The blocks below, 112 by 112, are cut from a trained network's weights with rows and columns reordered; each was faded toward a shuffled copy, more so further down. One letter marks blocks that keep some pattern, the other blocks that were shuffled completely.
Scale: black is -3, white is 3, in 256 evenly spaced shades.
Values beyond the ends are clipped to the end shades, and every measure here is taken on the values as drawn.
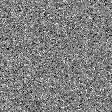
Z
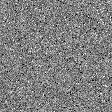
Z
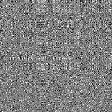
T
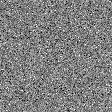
Z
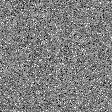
Z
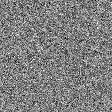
Z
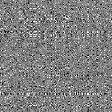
T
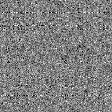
T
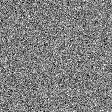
Z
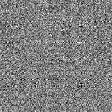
T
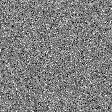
Z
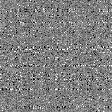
T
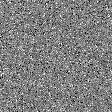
Z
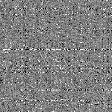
T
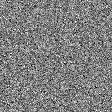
Z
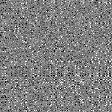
T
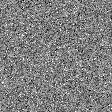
Z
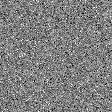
Z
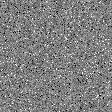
Z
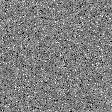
Z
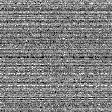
T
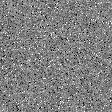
Z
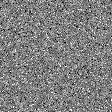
Z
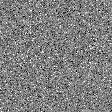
Z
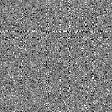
T
